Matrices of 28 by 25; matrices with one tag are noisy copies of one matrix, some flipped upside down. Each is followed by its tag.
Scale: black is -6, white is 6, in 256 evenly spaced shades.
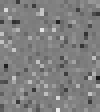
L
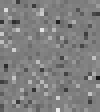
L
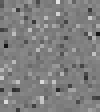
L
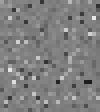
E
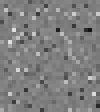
E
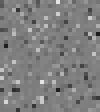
L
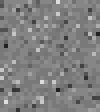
L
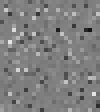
E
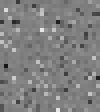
L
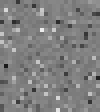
L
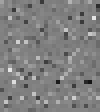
E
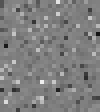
L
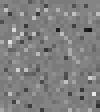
E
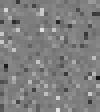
L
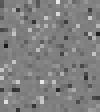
L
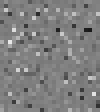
E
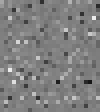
E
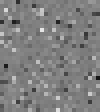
L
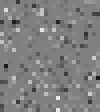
L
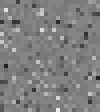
L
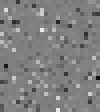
L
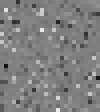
L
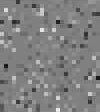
L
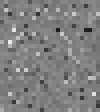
E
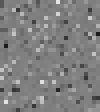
L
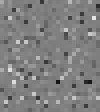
E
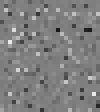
E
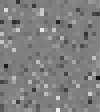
L
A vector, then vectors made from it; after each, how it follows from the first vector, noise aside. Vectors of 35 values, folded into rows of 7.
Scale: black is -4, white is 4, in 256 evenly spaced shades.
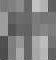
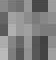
negated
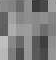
negated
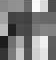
scaled up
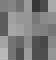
negated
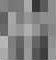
negated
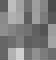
reversed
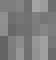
shrunk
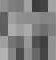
negated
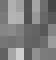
reversed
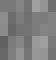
shrunk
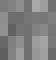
shrunk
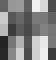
scaled up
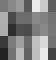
scaled up
